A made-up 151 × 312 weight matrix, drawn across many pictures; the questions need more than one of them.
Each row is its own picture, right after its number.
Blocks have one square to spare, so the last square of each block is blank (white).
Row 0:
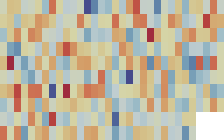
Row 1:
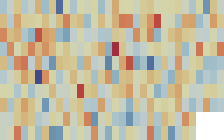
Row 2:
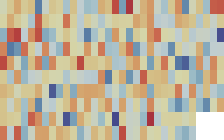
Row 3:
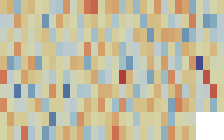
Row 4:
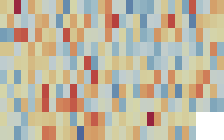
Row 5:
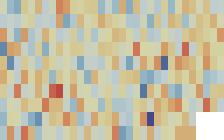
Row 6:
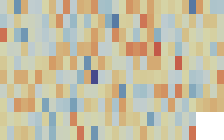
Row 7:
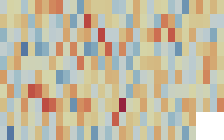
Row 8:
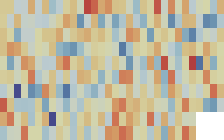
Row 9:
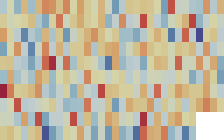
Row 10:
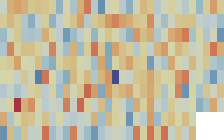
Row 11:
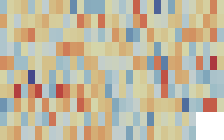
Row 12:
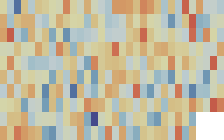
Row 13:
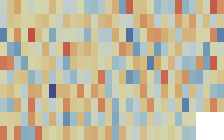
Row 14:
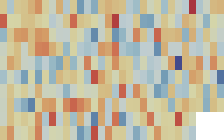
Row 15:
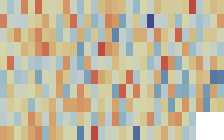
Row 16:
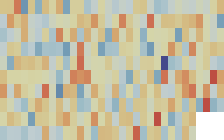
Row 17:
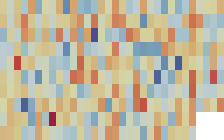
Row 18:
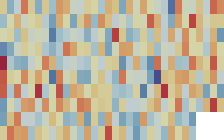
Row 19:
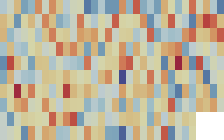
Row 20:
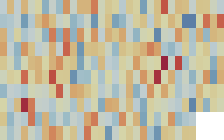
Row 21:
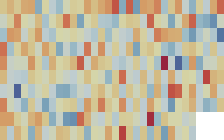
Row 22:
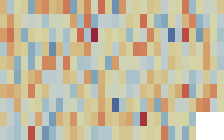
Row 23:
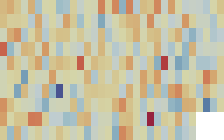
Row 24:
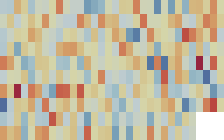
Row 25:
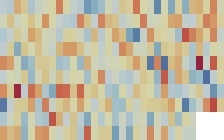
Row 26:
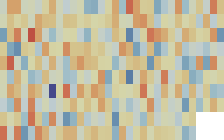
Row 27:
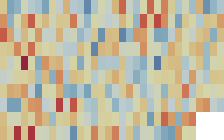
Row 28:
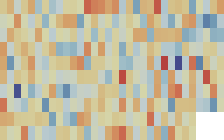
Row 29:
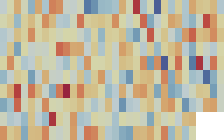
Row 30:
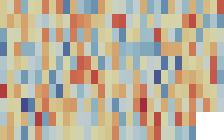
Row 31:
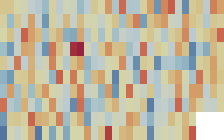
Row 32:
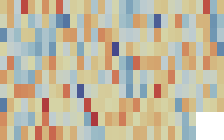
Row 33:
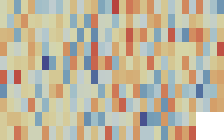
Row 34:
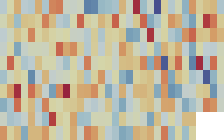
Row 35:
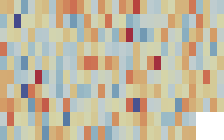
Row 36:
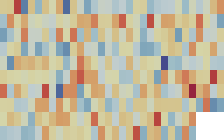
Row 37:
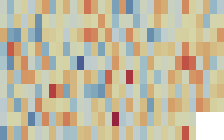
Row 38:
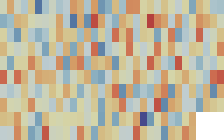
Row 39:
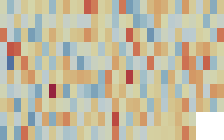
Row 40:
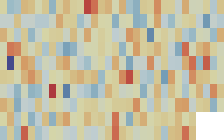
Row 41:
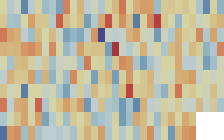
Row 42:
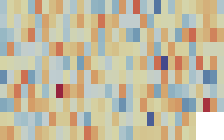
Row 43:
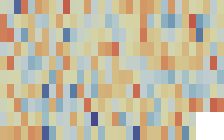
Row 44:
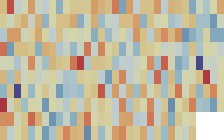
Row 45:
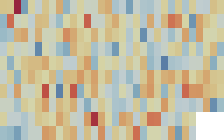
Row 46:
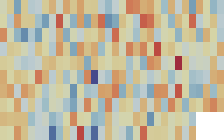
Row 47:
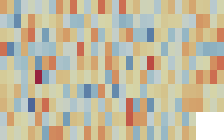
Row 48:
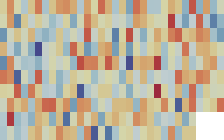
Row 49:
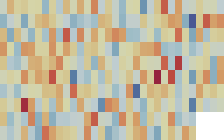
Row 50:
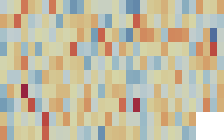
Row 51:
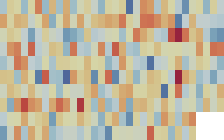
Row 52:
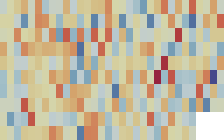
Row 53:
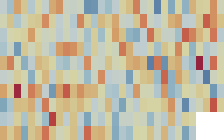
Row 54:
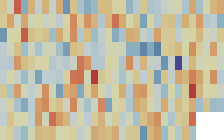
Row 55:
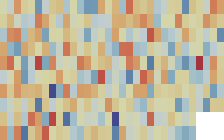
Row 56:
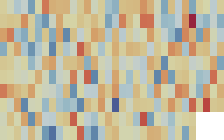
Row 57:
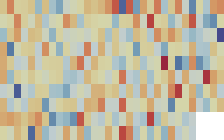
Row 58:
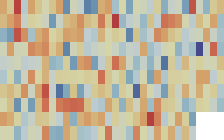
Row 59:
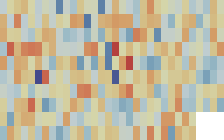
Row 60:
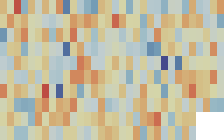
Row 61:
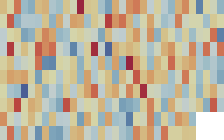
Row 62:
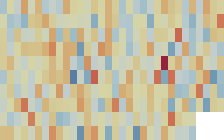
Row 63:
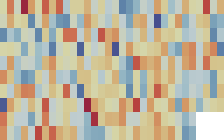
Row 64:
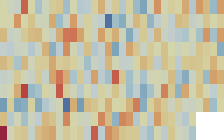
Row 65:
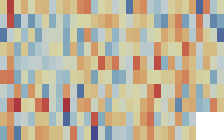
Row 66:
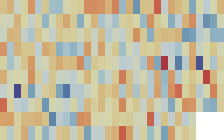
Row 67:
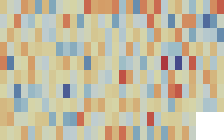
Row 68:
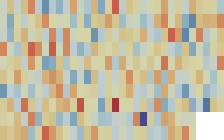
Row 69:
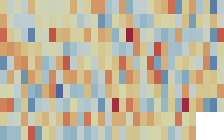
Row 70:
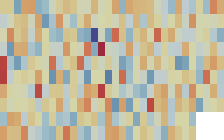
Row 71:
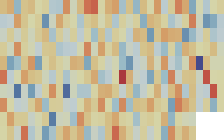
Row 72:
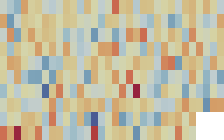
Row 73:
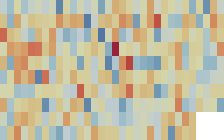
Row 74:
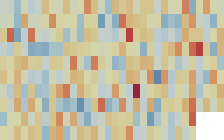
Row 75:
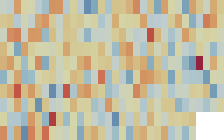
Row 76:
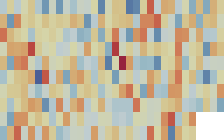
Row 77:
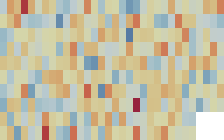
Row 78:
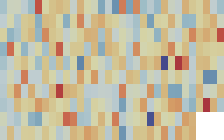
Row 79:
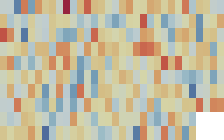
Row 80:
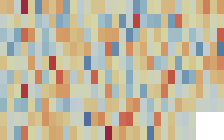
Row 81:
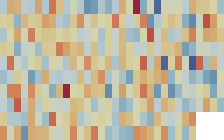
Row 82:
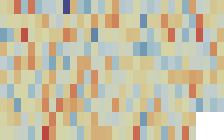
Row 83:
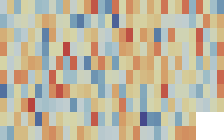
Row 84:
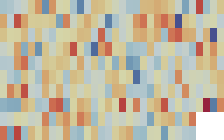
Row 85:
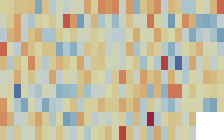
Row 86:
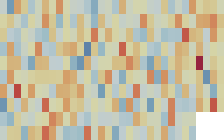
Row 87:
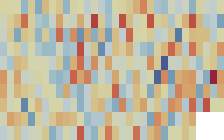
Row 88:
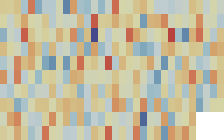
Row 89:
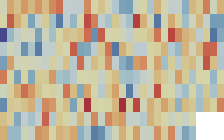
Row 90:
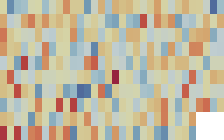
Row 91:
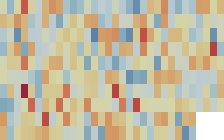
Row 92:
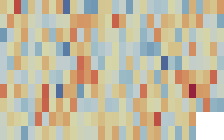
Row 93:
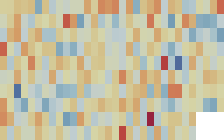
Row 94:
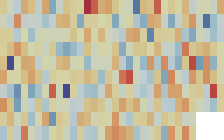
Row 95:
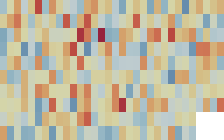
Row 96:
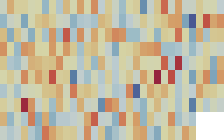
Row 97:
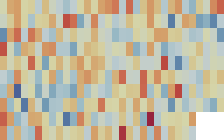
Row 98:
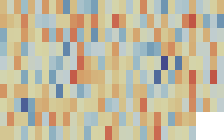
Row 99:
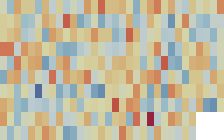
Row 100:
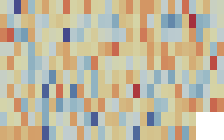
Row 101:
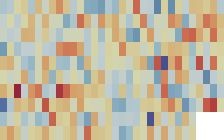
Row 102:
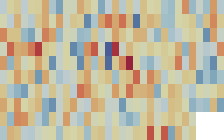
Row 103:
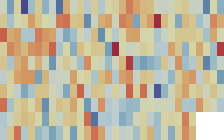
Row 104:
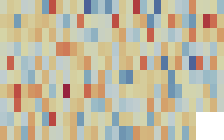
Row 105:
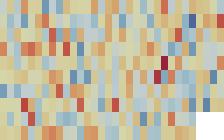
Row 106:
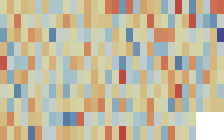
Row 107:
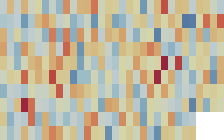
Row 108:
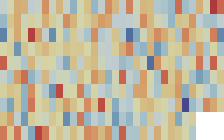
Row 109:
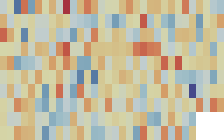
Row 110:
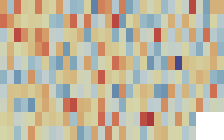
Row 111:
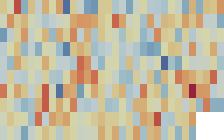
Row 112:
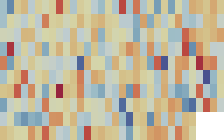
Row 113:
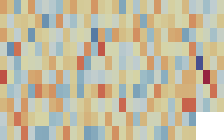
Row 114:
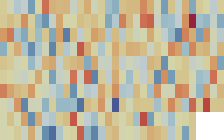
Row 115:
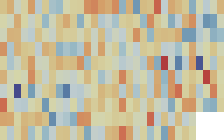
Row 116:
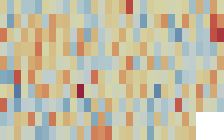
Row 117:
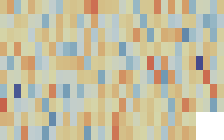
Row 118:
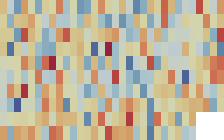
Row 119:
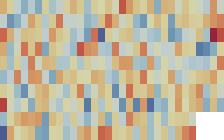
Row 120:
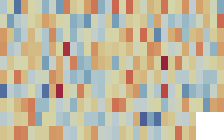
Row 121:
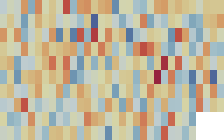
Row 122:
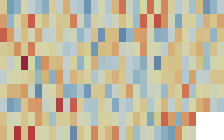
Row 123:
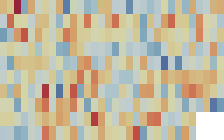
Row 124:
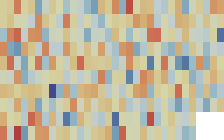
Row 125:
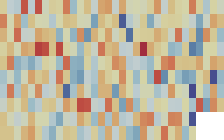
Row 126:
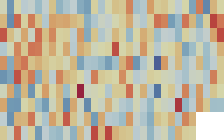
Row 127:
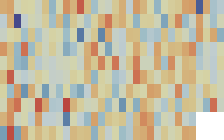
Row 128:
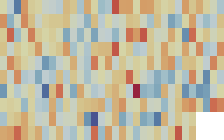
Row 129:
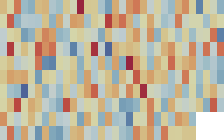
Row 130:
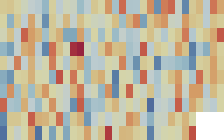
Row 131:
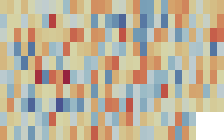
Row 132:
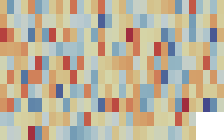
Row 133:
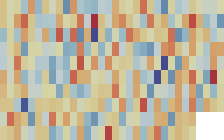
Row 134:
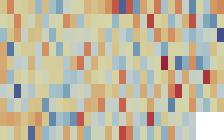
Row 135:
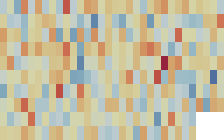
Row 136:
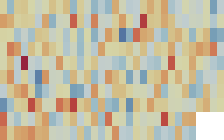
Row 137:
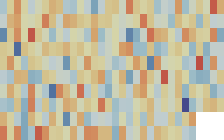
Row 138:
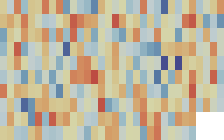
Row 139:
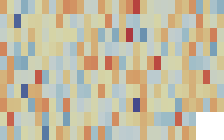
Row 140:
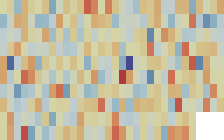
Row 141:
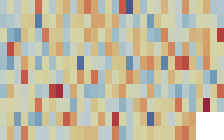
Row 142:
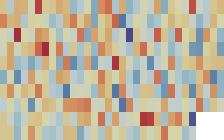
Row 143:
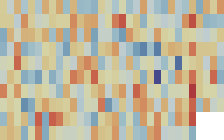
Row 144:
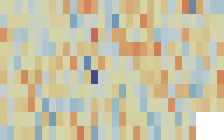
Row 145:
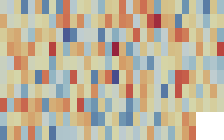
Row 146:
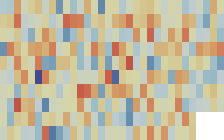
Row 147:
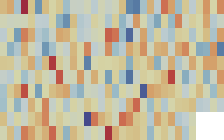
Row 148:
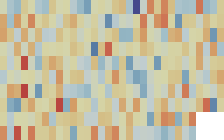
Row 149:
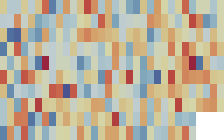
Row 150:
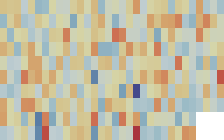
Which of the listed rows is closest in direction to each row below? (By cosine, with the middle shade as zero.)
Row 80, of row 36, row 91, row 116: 91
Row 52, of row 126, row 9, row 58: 58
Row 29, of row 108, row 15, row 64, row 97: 108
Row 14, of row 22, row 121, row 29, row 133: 133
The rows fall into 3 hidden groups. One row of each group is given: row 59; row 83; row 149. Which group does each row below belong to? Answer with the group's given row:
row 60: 83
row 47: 59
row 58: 83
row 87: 83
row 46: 83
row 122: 59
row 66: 149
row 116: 59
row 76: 59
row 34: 149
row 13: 149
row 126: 59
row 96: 83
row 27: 59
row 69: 149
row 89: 59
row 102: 59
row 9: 83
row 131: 59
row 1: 59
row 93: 149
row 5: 149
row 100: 83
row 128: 83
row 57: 149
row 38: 83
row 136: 59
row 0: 149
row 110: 83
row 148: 59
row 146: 59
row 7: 59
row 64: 59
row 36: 83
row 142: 83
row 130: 59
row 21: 149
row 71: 149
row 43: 83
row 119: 59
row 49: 83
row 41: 59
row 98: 83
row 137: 149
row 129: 59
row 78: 149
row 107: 83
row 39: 149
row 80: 59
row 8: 149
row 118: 59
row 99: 149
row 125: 83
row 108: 149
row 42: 149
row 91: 59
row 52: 83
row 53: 149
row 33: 83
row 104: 149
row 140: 149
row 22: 83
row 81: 149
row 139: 59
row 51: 59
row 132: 149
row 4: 83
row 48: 59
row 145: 59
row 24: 149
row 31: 59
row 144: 83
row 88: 83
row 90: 59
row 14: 83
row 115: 149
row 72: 83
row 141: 149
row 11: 149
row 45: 83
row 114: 83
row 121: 83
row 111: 83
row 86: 149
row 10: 59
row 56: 83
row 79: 83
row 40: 149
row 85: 149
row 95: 59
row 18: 149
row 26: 149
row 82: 83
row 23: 149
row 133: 83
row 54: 83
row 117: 149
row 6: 83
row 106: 149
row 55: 149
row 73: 59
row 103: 59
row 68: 83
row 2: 149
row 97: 149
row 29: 149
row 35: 59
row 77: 59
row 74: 83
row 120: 83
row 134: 149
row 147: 59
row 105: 83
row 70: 149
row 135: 83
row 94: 149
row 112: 149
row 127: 59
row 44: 149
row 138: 83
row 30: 83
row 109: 83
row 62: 83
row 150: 83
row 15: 83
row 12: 83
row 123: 83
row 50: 59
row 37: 149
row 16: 83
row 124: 149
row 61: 59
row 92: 83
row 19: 149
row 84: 59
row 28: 149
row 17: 83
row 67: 149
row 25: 149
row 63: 59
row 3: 149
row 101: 149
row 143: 83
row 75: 149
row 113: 149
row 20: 83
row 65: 59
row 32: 59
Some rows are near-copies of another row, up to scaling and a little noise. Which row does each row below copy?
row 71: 3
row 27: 122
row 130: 31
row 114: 56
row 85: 93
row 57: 134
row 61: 129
